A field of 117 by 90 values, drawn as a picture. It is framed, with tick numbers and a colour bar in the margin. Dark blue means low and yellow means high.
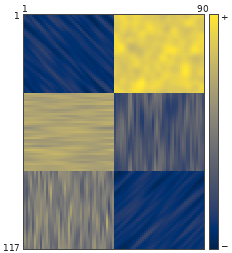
It is made of 3 by 2 panels. Panel 1,1: very low, slanting down to the right, faint in contrast. Panel 1,2: very high, blotchy, faint in contrast. Panel 2,1: high, streaked across, faint in contrast. Panel 2,2: low, streaked downward. Panel 3,1: middling, streaked downward. Panel 3,2: very low, slanting up to the right, faint in contrast.
